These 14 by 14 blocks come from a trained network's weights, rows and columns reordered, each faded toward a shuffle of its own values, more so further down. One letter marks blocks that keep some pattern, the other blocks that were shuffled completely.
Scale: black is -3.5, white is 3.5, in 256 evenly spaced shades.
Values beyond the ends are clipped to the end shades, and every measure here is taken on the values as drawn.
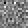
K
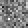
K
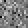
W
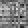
K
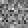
K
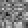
K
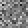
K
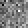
K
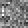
K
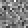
W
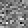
K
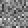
K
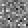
W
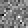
W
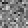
W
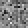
W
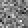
W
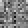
K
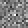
W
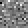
W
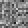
K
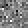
W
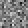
W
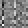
K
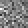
W
